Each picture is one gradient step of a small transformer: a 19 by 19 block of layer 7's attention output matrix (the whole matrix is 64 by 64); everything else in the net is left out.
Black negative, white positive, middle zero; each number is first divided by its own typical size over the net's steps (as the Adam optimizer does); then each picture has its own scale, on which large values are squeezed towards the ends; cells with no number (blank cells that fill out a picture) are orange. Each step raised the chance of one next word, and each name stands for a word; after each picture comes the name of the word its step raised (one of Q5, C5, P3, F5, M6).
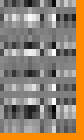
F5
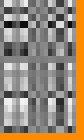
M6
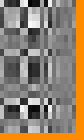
F5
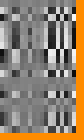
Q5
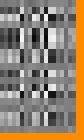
Q5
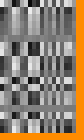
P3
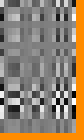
F5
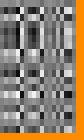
Q5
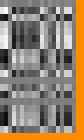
Q5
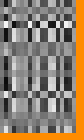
M6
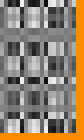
P3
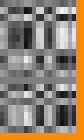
Q5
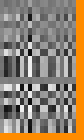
F5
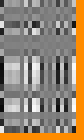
M6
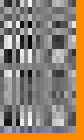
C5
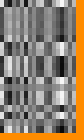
P3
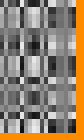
P3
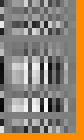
M6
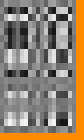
Q5
